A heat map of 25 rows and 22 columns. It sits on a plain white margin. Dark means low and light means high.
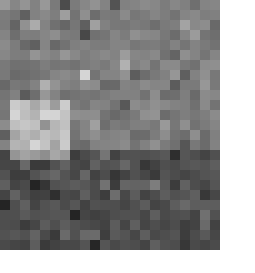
Odd patch: higher, in the middle left. Seam: horizontal, 60% of the way down, the top part higher. Roughest part: middle left. Ninth with the highest average: middle left.
